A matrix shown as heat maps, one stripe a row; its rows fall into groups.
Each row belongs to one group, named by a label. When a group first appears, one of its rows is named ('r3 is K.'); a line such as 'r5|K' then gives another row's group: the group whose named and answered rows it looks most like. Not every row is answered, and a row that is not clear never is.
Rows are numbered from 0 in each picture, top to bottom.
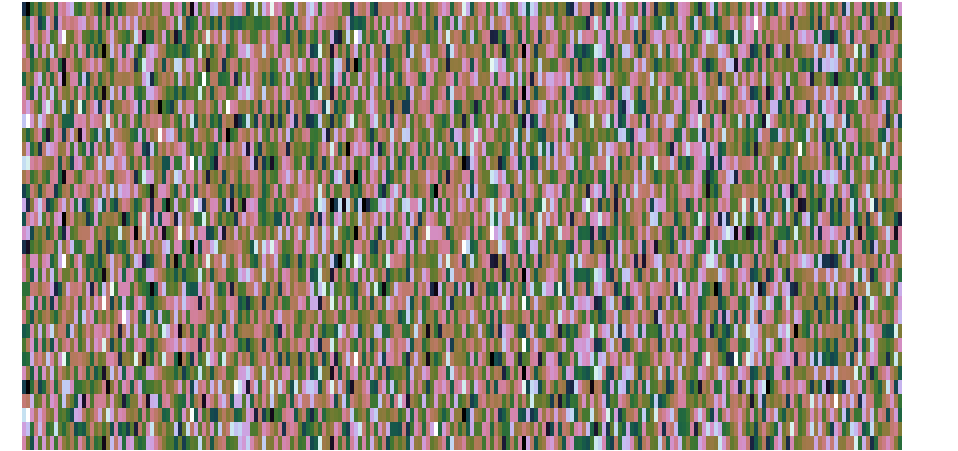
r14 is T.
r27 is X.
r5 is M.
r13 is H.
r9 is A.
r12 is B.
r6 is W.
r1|H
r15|M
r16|B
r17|X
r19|W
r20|H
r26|W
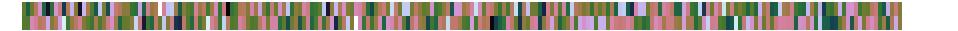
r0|A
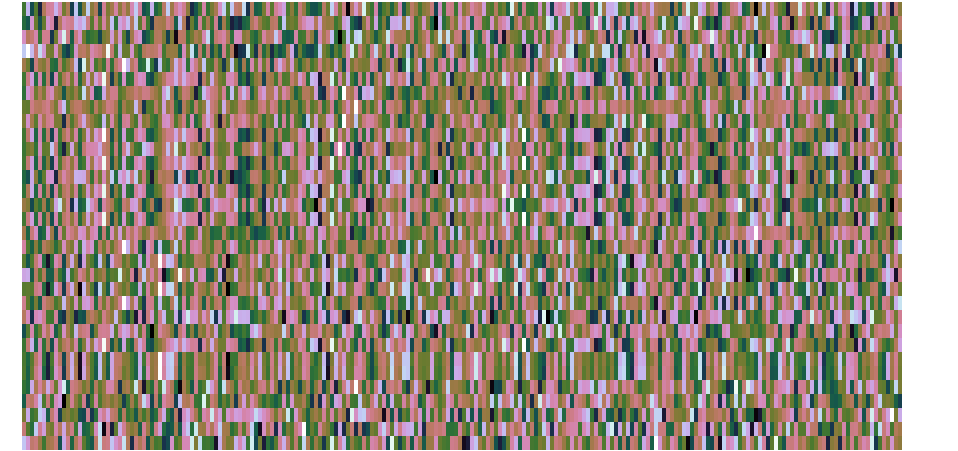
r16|H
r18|A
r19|B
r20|A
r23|H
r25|A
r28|M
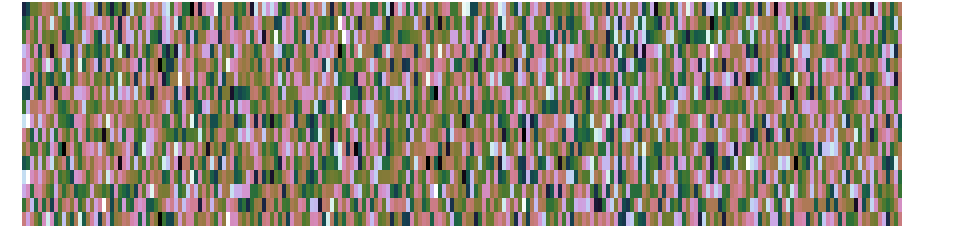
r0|X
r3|B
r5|B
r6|H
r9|W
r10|B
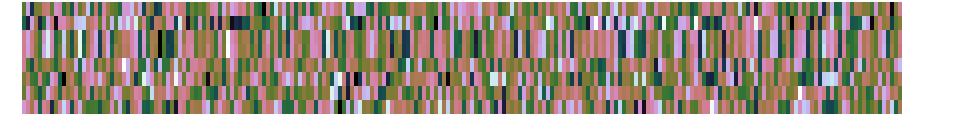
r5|B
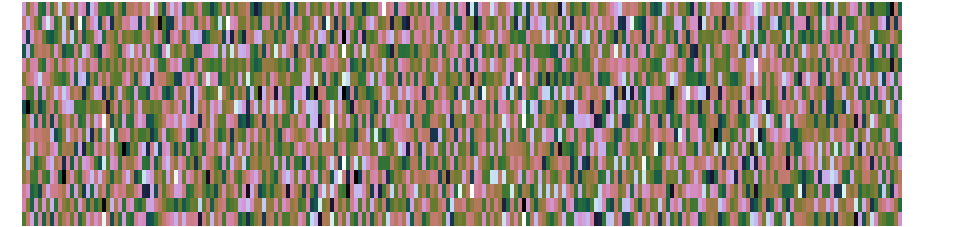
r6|T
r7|X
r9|H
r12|B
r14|W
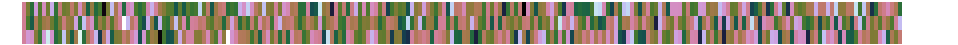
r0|W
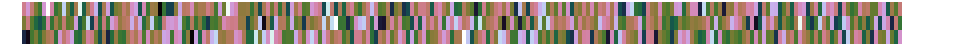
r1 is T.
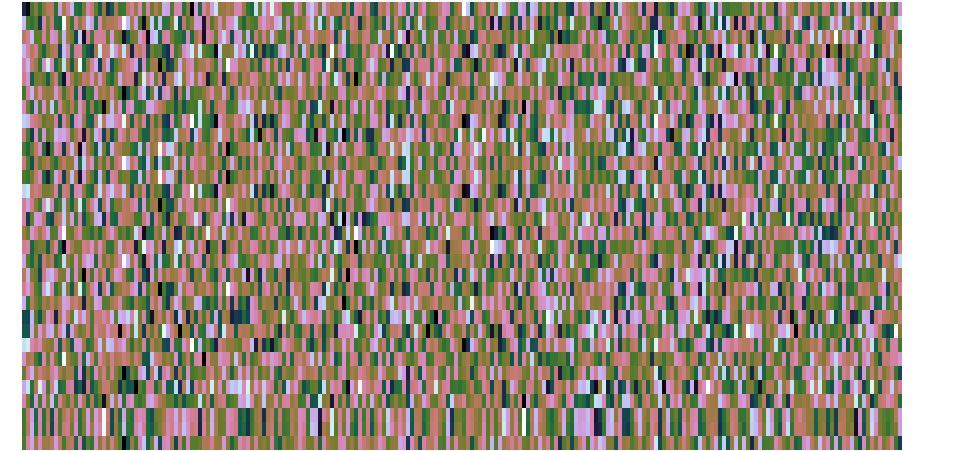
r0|X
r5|B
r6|M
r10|A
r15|T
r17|B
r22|H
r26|M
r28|W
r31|M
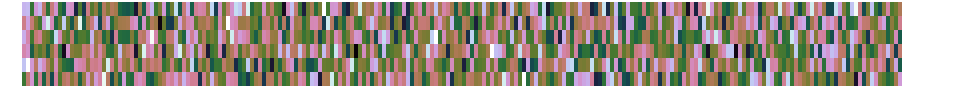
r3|B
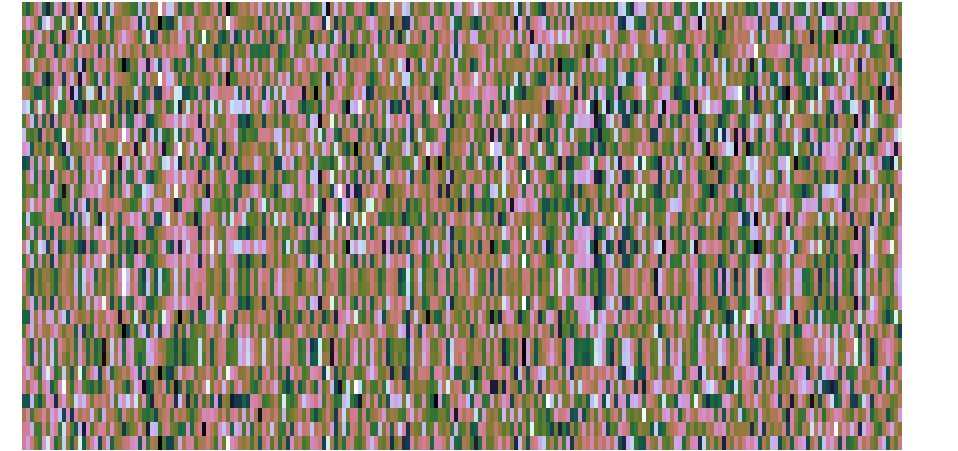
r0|A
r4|M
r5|A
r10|B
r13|B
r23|M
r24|W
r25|W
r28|H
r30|M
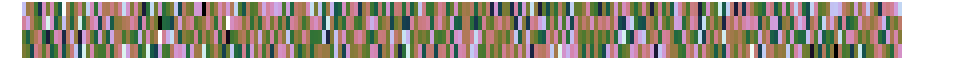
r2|A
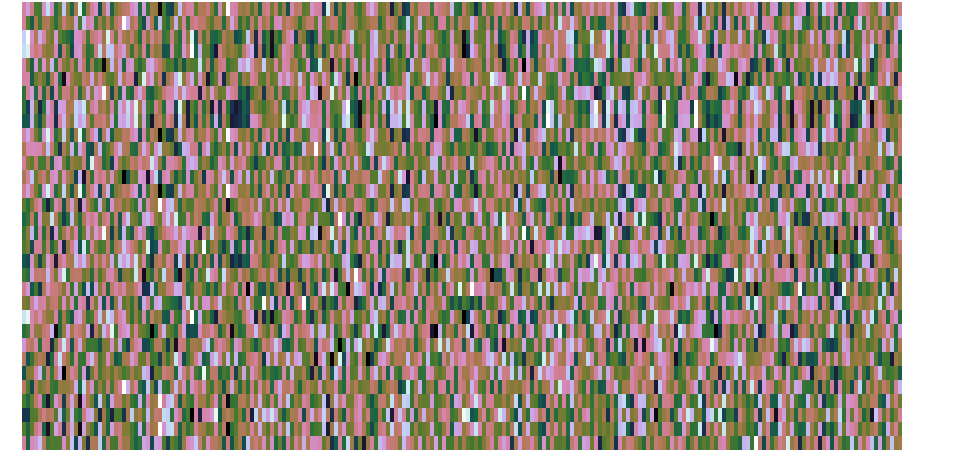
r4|W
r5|B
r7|H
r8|H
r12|M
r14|A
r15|B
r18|H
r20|T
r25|T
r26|M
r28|A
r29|X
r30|A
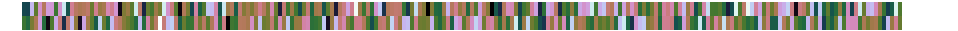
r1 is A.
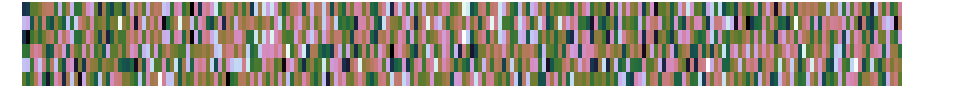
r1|B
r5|A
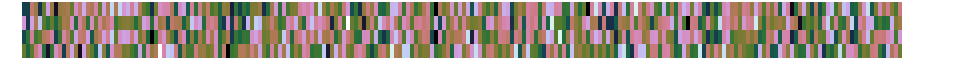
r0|H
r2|H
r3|A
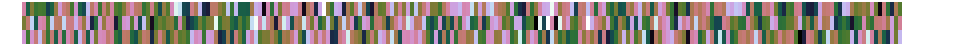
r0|T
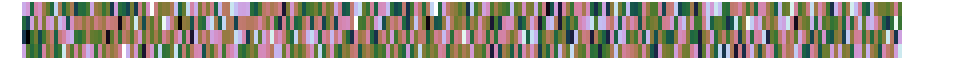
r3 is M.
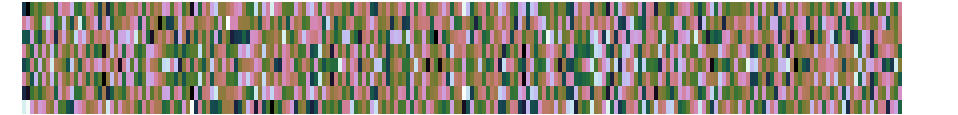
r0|X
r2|H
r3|W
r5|W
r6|X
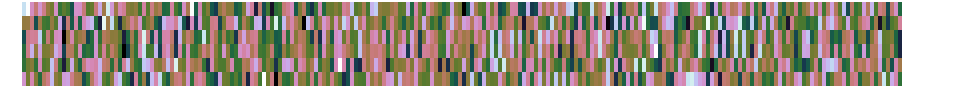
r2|M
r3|M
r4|B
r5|T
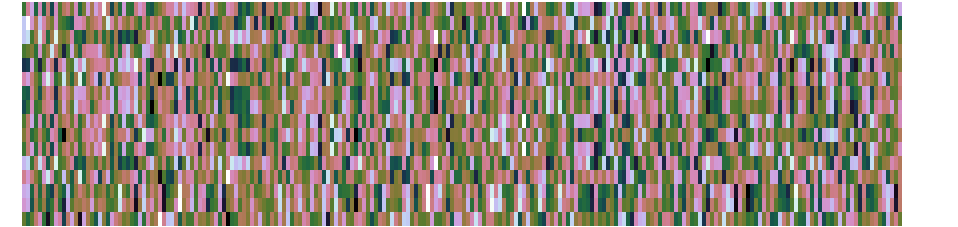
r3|B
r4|H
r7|H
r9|B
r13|B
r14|B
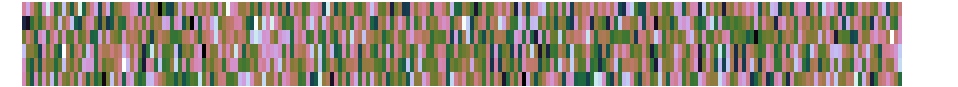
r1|X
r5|W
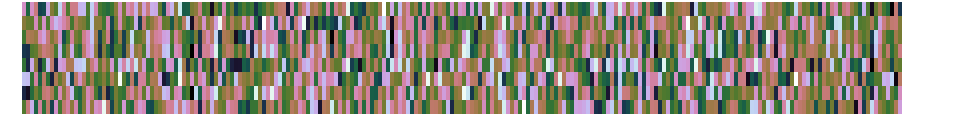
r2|X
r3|X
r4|H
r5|B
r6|X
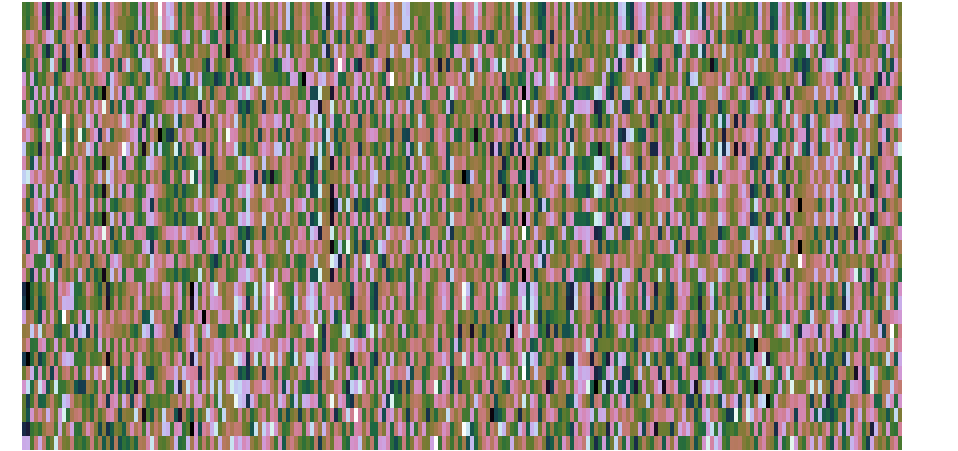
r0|A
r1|A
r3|A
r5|T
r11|W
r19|W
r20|X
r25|X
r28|X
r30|X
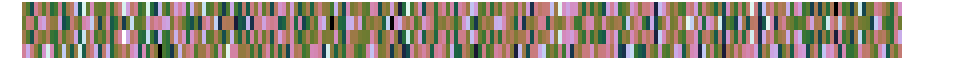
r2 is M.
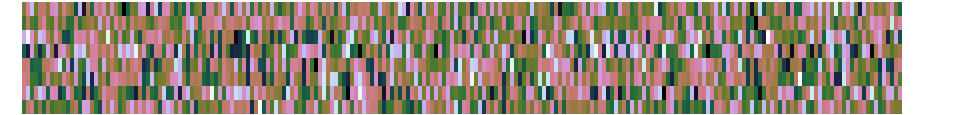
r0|M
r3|H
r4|T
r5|T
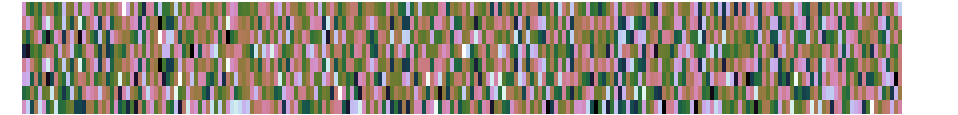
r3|X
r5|B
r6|B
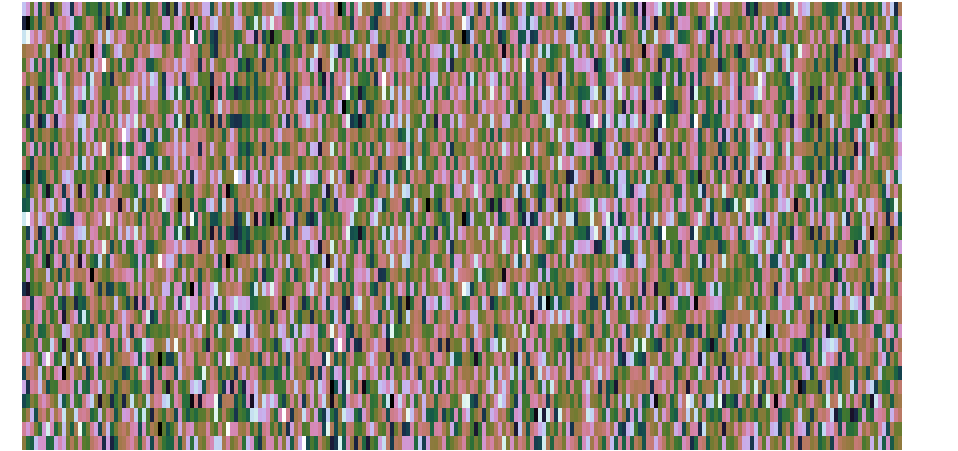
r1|X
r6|H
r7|T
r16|H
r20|X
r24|B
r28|X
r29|H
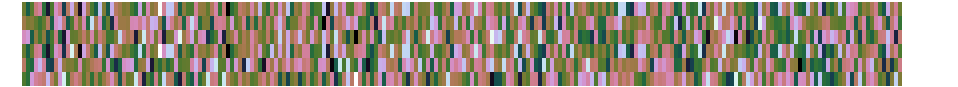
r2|B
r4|T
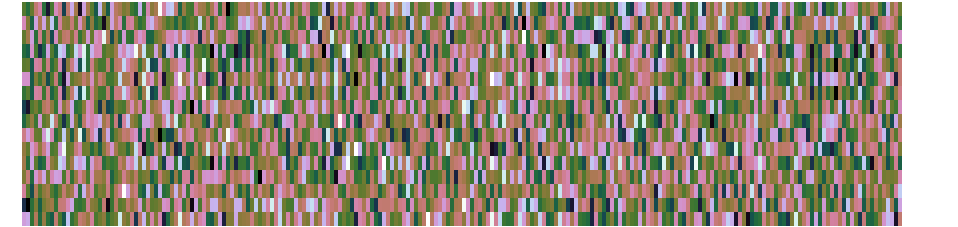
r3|H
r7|X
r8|B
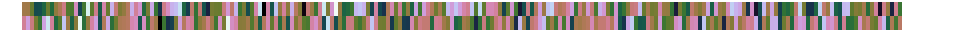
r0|T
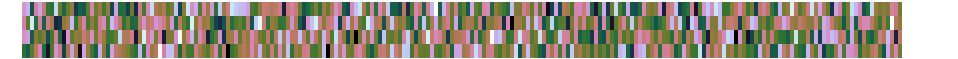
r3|A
